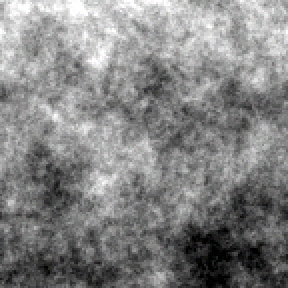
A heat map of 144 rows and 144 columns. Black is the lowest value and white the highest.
The top left is the ninth with the highest average. The field climbs toward the top. The bottom right is the ninth with the lowest average. No lone cell stands out from its neighbours.
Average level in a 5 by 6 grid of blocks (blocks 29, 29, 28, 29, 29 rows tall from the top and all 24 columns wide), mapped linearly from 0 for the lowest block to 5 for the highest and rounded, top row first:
5 5 5 5 5 5 / 4 4 3 3 3 3 / 3 4 4 3 3 3 / 2 2 3 3 2 2 / 2 2 2 2 0 1
